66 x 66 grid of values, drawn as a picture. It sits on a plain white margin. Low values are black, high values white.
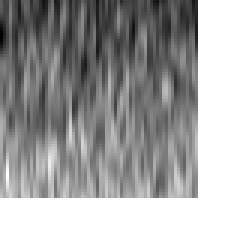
The ninth with the highest average is the bottom left. Streaks run downward. The field climbs toward the bottom.
